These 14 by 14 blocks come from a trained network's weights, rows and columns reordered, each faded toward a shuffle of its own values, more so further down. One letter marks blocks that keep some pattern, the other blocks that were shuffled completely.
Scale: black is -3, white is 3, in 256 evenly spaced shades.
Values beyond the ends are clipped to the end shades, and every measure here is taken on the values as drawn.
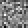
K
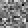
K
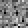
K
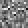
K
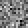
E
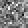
E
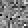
E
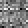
K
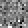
E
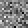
E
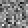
E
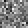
E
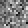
E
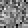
E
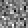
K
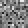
E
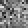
E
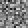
K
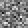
E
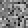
K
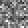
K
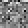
K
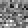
K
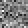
E
